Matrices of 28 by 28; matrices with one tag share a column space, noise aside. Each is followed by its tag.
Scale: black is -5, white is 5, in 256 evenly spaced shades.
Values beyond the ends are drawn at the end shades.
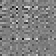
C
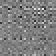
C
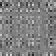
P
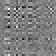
C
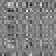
P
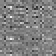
C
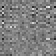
C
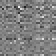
C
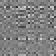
C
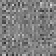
P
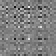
C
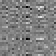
C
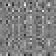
P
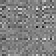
C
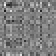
P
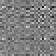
C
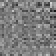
P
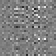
C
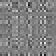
P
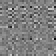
C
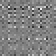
C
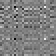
C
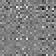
C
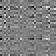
C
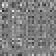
P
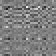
C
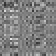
P
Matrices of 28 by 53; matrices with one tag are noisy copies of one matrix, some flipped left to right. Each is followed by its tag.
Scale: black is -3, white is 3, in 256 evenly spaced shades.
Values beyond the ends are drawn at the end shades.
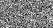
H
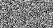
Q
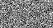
Q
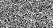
H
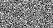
Q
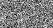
H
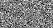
Q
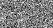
H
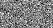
Q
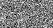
H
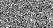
H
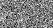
H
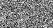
H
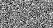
Q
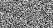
Q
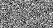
Q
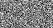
Q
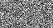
Q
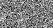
H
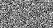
Q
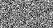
Q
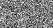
H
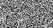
H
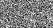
H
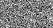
H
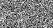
H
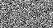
Q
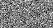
Q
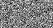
Q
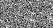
H
